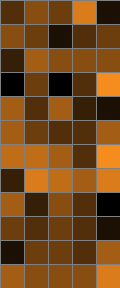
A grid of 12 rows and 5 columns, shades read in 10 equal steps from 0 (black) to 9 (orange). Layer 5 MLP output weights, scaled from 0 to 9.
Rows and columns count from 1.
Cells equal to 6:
10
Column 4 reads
8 3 5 3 2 3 3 6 3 3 3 5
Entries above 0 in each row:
5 5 5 3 5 5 5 5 4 5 5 5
